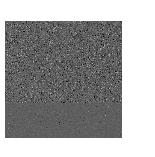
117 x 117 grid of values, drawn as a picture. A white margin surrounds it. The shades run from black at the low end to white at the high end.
Histogram: heavy tails on both sides. Stripes: none. Slope: none. Average level on the scale: 40%. Mirror symmetry: none. Seam: horizontal, 70% of the way down, the bottom part calmer.
